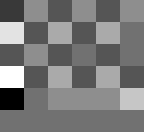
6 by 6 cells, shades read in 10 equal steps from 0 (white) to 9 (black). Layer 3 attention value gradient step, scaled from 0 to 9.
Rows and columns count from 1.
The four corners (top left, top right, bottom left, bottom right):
7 4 5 5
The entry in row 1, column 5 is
6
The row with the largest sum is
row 3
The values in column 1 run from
0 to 9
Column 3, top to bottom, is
6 3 6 3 4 5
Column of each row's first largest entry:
1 2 1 2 1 1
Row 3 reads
6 4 6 5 6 5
